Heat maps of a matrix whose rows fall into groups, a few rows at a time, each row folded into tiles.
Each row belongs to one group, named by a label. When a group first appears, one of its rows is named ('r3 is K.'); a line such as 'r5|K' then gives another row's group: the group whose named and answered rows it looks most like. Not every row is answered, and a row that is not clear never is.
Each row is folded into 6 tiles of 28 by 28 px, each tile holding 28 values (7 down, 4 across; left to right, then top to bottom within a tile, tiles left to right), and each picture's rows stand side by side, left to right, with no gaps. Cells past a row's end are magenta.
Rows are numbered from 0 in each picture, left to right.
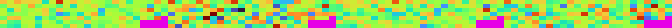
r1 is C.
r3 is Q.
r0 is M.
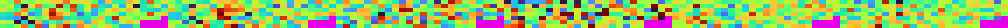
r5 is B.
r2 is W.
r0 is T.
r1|T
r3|B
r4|Q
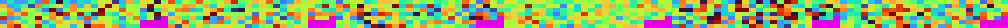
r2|T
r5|T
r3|Q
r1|C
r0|B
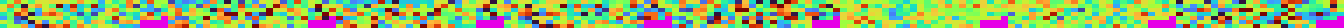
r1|B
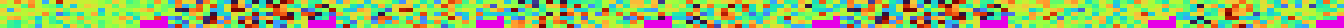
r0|M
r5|W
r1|W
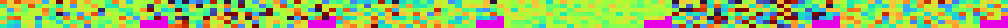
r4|W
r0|M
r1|B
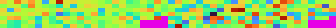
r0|M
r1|W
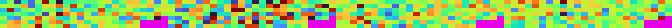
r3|M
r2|Q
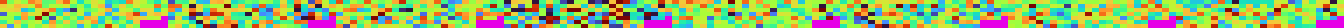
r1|T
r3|W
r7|B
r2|C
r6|Q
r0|C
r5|T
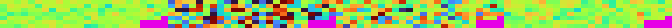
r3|C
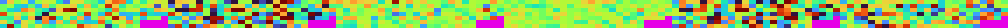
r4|W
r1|W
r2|M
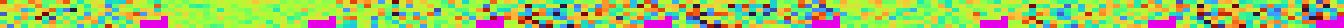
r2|M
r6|Q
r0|C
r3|Q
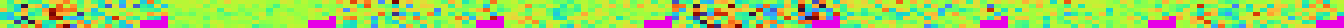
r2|M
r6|M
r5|M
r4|T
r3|Q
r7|Q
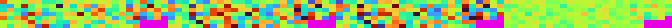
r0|Q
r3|Q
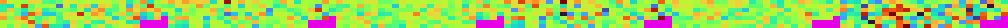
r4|C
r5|T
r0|Q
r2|Q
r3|M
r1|M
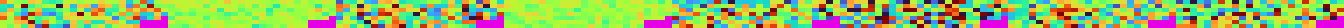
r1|M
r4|B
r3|C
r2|T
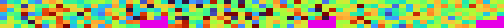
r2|Q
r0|T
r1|B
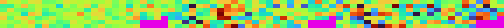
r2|T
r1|T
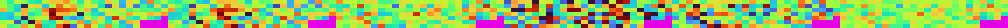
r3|W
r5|Q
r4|T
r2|Q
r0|T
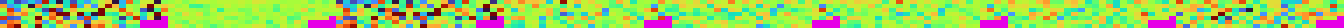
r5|M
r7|C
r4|M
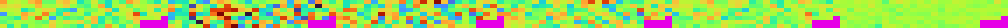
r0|C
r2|C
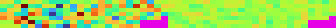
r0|Q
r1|C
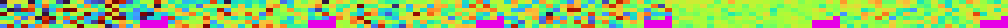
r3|W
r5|C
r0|W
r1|B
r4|M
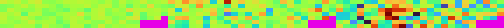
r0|Q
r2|T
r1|M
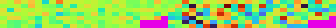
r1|T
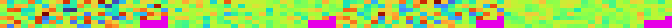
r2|C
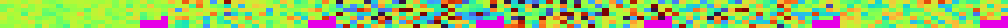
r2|W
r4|W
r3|B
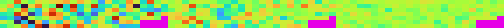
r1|Q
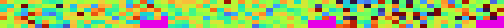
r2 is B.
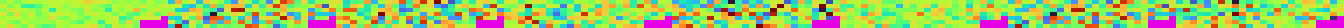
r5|Q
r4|B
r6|W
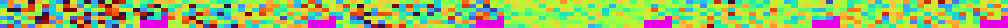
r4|B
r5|C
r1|Q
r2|T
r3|M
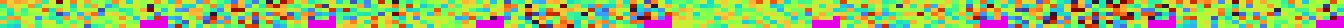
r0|M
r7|M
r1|W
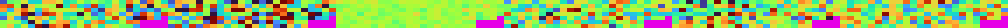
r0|T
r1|W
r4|B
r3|W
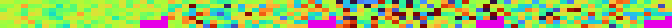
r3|W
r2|B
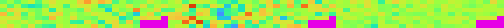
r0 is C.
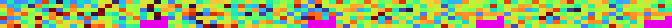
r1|T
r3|C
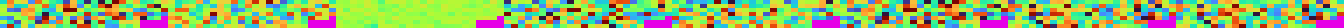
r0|W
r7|T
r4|B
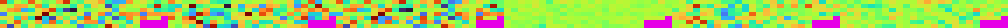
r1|Q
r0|C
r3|M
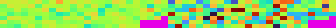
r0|M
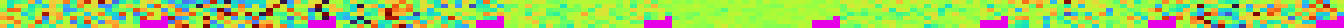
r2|T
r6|M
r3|Q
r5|M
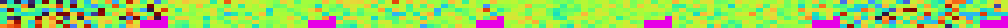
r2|M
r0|B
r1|M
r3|Q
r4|Q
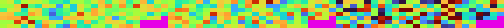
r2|W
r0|Q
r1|C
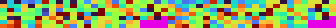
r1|B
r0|B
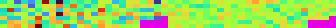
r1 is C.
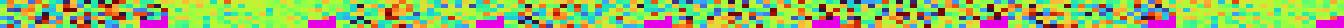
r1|M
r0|W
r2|T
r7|M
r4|B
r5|B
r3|T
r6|T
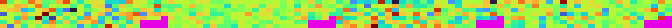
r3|M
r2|B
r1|Q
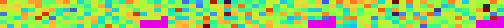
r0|C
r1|B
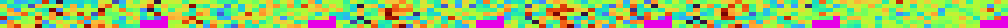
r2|T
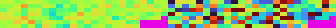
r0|Q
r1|W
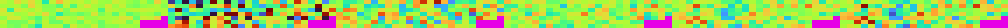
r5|Q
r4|Q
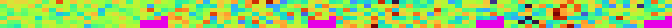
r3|T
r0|M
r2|B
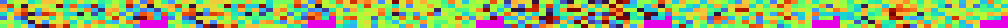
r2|M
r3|W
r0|T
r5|T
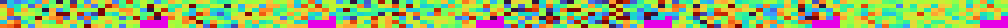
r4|T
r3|W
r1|Q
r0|B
